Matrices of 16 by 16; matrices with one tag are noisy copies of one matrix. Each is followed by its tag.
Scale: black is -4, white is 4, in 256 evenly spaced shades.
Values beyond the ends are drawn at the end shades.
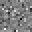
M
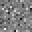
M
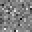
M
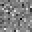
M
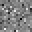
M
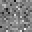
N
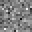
M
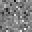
N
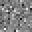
M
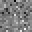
N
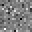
M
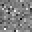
M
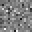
M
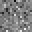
N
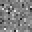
M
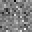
N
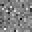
M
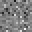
N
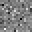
M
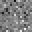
N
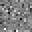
M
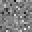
N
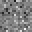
N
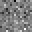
N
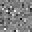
M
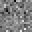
N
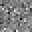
M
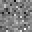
N
